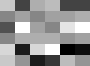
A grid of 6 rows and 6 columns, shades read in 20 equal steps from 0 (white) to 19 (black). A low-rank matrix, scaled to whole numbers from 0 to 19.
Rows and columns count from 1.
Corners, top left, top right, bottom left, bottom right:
4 14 4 8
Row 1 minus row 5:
1 -3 3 5 -5 -4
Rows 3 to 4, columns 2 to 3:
0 7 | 6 6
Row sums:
57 45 31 42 60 57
